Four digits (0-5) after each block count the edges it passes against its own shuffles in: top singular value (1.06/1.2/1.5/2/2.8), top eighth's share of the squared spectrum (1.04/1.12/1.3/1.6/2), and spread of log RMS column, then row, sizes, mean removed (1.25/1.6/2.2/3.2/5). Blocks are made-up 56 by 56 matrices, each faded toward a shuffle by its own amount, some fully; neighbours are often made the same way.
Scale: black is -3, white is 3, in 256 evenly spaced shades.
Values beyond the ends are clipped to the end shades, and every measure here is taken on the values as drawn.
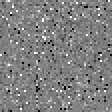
1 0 0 0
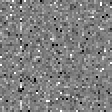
2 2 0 0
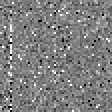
2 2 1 0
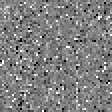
2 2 1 0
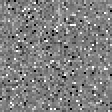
0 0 0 0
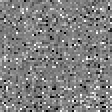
3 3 0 2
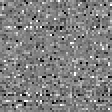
3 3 0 2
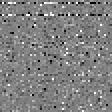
4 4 1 2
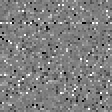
2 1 0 0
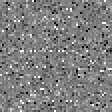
2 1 0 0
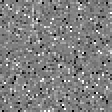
0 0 0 0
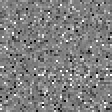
2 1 0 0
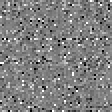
2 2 1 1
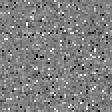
1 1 0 0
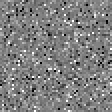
2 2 0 1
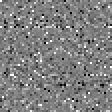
3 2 0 1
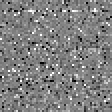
2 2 0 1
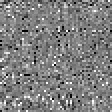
3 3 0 2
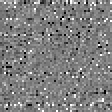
3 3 0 2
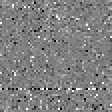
3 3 0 2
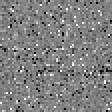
2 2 0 0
